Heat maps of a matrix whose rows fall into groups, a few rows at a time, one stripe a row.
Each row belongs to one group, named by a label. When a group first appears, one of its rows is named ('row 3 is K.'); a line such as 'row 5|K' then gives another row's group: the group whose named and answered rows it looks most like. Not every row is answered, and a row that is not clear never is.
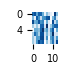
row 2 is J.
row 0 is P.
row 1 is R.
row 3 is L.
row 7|J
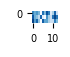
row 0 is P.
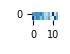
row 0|J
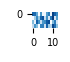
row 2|R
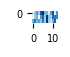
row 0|J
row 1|L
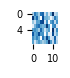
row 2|J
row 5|J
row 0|J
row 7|R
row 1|P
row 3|R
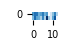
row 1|P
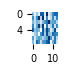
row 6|R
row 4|P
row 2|R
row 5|L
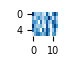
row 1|R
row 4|P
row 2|L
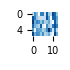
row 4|R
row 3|L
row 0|L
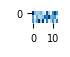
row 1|R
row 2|J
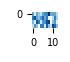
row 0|R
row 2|R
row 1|P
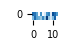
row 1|P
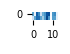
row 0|R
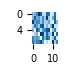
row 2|P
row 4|R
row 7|J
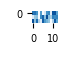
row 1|L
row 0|L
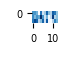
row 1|J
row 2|P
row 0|L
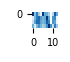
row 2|R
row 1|R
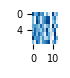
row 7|R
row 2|R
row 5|P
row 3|J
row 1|R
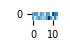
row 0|L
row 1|R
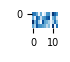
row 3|J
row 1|R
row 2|P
